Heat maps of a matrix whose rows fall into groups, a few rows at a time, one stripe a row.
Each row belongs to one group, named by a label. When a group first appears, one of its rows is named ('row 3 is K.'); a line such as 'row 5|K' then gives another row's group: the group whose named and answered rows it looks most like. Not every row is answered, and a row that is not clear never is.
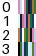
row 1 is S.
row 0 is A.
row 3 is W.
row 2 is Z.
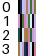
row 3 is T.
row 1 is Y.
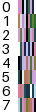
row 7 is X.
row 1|A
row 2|X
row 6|T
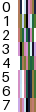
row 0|X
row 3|Y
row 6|A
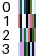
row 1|X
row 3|T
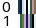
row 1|S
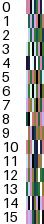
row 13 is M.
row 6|T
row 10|Y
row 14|Z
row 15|M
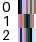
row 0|W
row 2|Z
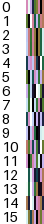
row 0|T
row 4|M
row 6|X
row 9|Z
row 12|Z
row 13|S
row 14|X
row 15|Y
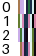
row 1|T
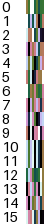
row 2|X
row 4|Z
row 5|Z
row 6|S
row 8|Z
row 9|T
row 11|S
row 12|M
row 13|M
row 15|X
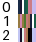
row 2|Z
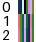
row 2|Y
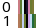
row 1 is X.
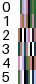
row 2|T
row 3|M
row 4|T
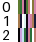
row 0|T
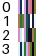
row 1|Y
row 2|A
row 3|S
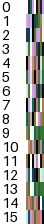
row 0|Y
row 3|A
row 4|M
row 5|M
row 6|A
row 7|M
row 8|W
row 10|A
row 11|T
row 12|Z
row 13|A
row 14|M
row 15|X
